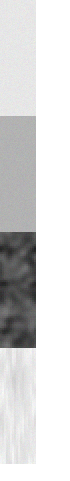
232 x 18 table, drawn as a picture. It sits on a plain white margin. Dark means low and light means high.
It is made of 4 by 1 panels. Panel 1,1: very high, flat. Panel 2,1: high, flat. Panel 3,1: low, blotchy. Panel 4,1: very high, streaked downward, faint in contrast.
